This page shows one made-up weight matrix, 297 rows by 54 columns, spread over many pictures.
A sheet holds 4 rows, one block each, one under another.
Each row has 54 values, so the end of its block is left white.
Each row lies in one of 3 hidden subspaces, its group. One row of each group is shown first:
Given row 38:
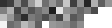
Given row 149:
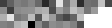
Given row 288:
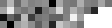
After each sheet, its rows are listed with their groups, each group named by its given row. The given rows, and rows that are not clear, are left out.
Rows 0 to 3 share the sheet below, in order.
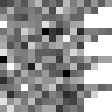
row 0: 38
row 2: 149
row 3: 288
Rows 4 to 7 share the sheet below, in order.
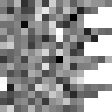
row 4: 288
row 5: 38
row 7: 149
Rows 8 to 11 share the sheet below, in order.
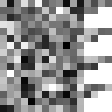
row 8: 149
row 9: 288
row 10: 288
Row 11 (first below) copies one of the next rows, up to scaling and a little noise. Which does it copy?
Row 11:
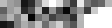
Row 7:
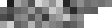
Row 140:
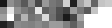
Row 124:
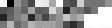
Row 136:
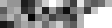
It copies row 136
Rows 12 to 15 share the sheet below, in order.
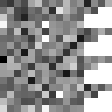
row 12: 38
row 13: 288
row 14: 149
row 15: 38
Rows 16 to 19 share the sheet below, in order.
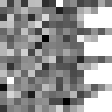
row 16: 149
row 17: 288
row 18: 288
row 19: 149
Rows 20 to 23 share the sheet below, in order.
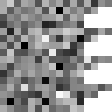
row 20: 38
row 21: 288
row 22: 38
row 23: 149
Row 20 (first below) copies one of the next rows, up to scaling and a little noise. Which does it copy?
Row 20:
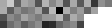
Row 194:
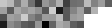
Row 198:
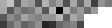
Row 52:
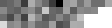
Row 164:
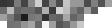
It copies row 198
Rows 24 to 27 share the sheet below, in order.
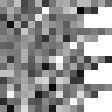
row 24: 288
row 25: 288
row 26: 38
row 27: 288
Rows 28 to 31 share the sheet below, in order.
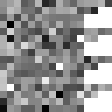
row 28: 288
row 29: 288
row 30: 38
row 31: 38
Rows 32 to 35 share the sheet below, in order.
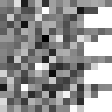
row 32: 288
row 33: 288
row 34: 288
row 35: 149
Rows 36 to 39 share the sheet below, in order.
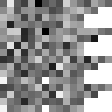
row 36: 149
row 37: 288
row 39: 38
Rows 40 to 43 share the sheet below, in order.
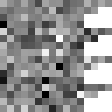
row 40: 38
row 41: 38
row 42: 38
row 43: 288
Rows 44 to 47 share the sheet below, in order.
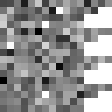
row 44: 38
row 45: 149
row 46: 38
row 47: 288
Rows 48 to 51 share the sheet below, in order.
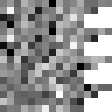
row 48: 288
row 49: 288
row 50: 288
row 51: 38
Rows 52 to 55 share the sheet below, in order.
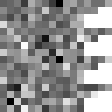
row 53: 288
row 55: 288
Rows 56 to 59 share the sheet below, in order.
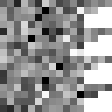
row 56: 288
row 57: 149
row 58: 38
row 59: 288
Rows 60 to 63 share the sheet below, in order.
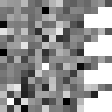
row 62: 288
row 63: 288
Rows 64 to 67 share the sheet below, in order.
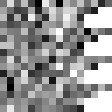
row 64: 149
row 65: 38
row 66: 288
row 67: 149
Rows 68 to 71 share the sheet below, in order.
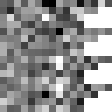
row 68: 149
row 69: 149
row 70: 38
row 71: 38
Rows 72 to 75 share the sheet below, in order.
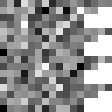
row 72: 288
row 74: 288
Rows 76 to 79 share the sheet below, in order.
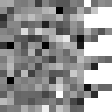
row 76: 38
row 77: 149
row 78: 288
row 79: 38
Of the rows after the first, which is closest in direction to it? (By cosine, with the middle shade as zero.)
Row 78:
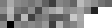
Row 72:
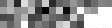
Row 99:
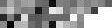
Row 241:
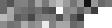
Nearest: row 99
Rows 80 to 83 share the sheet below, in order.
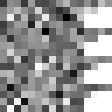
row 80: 149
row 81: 149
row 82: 288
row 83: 288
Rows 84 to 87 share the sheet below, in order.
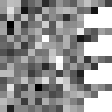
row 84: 288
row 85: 288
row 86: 38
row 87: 149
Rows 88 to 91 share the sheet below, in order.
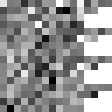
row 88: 149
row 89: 288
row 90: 288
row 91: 288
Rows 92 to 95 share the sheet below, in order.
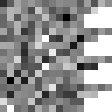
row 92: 149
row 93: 288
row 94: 288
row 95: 288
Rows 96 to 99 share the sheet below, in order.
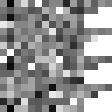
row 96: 149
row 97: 288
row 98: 149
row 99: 288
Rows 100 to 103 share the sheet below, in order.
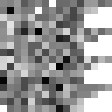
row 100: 288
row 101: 149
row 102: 38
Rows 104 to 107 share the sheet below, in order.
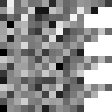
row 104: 288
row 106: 38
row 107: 38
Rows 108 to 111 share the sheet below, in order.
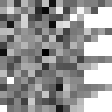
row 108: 288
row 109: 38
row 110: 288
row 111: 38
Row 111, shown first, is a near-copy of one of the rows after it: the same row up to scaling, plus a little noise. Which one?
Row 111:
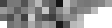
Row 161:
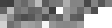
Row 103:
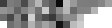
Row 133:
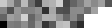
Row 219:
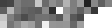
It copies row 103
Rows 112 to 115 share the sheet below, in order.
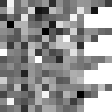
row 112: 288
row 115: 288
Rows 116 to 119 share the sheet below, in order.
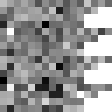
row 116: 38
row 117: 149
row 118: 38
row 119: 149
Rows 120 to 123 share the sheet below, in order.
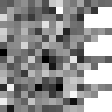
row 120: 38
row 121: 38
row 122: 149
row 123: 149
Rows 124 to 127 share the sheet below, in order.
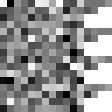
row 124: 149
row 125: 149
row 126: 149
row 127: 149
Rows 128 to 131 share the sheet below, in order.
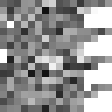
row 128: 288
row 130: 149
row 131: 38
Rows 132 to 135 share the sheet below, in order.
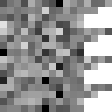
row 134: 38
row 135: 38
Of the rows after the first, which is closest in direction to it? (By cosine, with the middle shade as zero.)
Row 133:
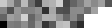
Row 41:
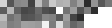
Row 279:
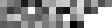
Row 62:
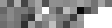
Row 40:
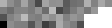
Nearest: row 40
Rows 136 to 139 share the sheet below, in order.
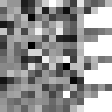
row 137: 149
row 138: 149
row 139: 149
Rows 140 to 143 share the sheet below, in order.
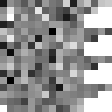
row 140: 149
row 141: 288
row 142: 288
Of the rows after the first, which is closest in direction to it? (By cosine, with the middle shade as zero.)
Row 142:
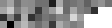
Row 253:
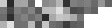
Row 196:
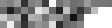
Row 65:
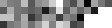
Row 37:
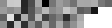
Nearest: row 37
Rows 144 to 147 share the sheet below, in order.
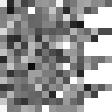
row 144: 149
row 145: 149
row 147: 38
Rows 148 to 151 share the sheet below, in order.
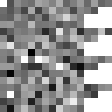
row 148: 149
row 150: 149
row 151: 288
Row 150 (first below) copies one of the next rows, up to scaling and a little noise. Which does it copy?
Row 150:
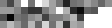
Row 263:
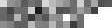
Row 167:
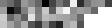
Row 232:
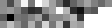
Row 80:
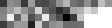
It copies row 232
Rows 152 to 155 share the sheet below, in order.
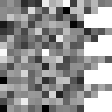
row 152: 149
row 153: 38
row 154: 38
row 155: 38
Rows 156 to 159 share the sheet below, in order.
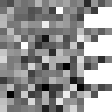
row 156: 38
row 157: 288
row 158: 149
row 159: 149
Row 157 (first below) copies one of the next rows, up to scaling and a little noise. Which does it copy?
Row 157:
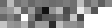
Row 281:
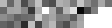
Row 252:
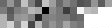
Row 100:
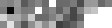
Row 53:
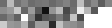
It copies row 53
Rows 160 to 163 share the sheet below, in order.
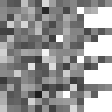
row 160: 288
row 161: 38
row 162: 149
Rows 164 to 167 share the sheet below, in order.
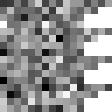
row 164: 38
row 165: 38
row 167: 149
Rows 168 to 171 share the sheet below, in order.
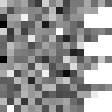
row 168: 38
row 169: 149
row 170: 149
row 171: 288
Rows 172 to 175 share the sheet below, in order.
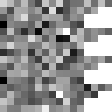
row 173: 149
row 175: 38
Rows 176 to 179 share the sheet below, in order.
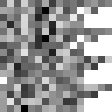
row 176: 288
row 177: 288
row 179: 288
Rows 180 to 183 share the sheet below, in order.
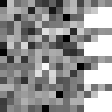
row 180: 149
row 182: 288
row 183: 38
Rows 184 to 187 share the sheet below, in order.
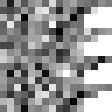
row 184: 288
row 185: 38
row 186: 149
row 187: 288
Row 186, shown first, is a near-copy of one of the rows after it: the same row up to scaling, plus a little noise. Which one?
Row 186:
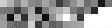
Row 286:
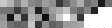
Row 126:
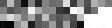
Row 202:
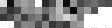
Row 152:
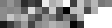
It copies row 286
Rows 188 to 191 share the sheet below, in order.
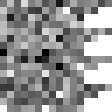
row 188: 149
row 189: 38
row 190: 149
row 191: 38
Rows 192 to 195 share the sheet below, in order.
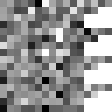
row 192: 149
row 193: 38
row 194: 38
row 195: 38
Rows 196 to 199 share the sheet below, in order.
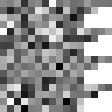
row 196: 288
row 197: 149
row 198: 38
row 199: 288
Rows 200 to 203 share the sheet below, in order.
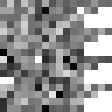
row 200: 288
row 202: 149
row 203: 38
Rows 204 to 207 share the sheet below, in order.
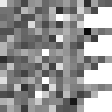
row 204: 149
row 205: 38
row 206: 38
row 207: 288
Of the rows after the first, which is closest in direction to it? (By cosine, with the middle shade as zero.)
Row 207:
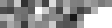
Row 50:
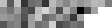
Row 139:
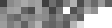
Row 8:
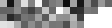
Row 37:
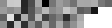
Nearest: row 50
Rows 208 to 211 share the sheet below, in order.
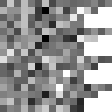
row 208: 288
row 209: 288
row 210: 149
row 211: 38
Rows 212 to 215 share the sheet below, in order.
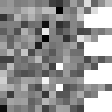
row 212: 38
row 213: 288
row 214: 38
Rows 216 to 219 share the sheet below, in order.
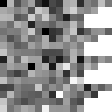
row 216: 149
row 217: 149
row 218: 149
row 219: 38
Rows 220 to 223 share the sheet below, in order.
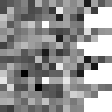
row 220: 38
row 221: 38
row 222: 38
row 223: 149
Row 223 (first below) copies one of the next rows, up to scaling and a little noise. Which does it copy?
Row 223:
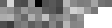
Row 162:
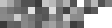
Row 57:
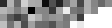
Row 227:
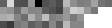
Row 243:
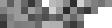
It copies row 227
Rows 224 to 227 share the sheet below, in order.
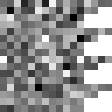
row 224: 288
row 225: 288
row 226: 149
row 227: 149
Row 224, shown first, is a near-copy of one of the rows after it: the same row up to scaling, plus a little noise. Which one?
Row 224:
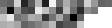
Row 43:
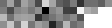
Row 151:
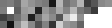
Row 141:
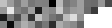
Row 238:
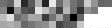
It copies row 238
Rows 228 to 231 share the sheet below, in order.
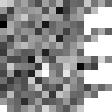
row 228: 38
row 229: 38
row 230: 288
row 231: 38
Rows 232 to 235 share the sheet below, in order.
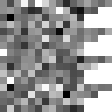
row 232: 149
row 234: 288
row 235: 149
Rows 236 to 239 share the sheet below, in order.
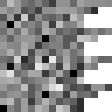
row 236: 288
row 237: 288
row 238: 288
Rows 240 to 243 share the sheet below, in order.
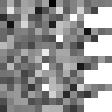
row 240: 288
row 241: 38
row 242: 288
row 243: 149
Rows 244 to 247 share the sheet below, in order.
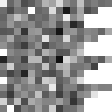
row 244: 149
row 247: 288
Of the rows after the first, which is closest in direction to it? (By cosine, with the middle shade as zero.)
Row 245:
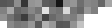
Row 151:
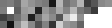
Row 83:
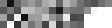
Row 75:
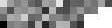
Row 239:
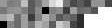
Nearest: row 83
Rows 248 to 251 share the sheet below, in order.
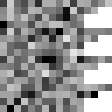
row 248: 149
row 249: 149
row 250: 149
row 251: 288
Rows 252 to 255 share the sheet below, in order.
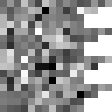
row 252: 288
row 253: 149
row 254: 288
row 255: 288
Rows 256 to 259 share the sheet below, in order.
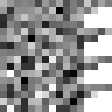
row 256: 38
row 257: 149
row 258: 288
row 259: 288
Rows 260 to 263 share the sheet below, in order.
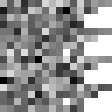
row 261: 288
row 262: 149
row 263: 149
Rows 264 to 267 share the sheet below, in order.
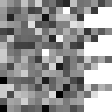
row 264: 149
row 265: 38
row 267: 38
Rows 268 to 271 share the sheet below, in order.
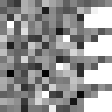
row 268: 288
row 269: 149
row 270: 149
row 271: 288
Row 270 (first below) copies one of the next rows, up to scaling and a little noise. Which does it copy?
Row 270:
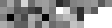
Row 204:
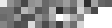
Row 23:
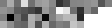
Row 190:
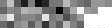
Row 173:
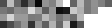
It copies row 23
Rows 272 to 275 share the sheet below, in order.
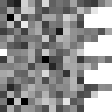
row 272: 288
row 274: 149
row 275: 288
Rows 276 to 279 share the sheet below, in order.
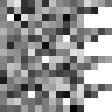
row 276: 288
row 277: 149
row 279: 149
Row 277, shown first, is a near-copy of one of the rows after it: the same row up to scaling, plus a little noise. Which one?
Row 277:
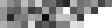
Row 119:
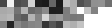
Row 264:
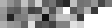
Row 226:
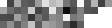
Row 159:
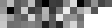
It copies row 264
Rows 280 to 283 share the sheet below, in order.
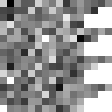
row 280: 149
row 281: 288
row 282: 288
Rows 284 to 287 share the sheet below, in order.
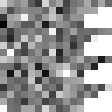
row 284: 38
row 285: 288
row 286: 149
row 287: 38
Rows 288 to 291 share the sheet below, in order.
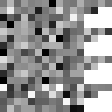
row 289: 38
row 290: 38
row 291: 149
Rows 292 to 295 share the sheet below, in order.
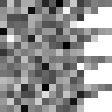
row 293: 149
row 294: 288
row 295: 288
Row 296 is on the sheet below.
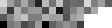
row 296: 38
